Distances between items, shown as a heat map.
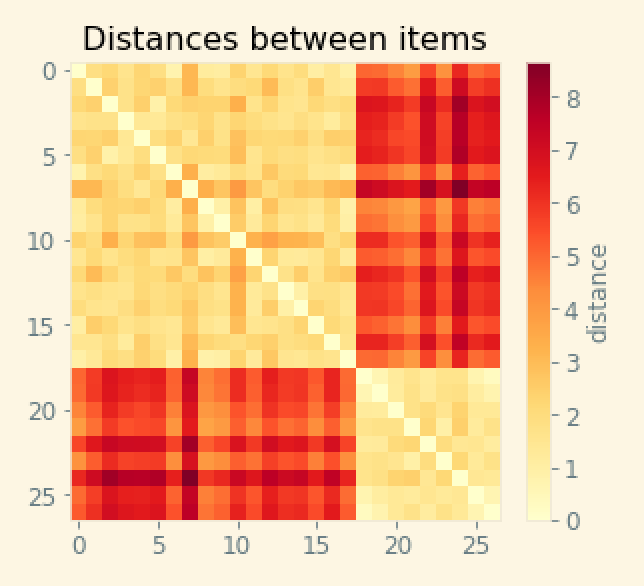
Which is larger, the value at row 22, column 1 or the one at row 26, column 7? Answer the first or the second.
the second
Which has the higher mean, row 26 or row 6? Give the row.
26
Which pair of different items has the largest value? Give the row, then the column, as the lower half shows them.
24, 7
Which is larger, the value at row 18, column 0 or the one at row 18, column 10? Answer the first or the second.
the second
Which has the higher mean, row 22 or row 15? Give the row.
22
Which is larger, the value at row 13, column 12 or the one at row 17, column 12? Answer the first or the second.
the second
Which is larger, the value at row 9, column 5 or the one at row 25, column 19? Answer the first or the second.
the first
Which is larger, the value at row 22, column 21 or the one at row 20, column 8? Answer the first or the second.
the second
